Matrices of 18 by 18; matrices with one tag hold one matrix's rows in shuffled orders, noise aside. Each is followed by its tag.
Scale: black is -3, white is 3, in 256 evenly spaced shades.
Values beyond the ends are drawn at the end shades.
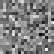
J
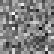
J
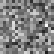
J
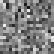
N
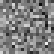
J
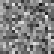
J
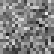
J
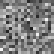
N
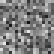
N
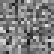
N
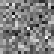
J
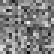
N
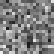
N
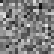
N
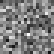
N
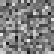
N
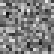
N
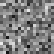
N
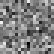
N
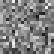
J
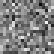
J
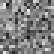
N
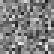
J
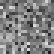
N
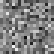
J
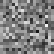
J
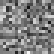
N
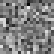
N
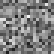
N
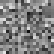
N
